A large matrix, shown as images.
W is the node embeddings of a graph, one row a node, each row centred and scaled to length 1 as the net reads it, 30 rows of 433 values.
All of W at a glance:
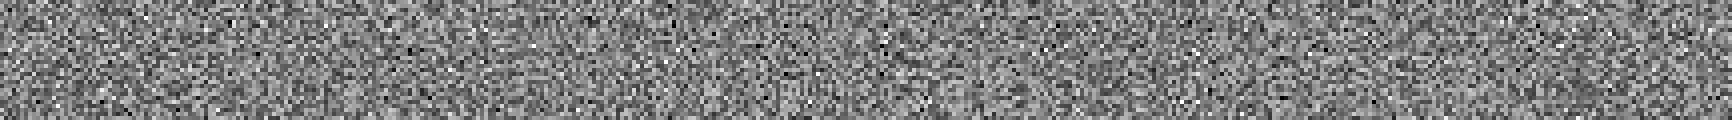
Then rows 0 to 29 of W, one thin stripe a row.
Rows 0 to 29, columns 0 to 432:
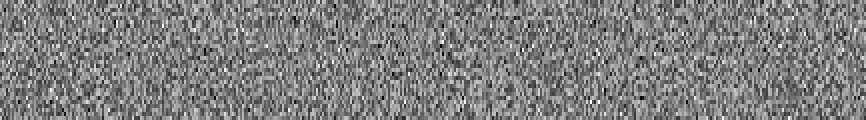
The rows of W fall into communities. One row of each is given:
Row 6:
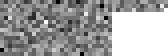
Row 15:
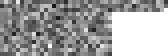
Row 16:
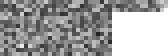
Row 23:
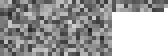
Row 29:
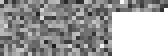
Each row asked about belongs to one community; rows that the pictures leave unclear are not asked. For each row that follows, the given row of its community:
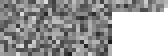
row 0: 16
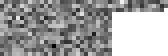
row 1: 29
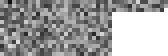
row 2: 23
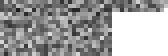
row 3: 16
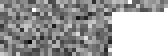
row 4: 16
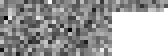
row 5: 6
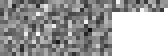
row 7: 23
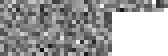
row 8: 16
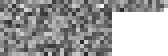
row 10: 16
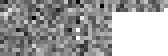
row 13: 6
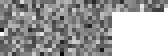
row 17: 23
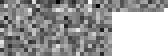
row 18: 6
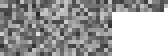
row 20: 23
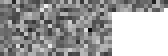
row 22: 15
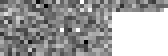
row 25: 6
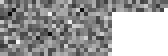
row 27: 23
